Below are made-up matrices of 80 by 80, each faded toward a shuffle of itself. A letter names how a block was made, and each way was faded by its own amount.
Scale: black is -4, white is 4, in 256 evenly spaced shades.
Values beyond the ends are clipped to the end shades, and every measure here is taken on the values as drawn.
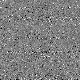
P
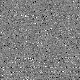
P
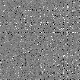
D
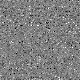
P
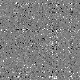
D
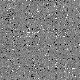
D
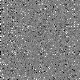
D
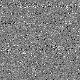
P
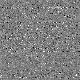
P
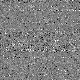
P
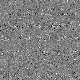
P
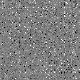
D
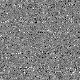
P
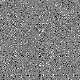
D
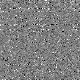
P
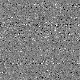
P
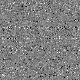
P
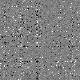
D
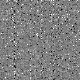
D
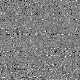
P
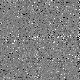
D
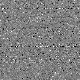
P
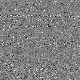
P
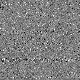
P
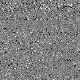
P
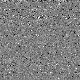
P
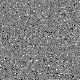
P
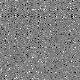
D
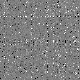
D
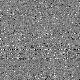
P
